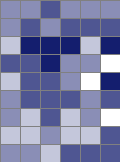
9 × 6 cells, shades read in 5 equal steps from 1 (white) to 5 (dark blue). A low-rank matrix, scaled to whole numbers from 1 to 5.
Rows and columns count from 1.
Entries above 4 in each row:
0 0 4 1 1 0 0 0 0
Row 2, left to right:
3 4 3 4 4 4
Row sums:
19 22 24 20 19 22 15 15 20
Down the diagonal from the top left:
3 4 5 3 1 4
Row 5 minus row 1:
-1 1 0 0 -2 2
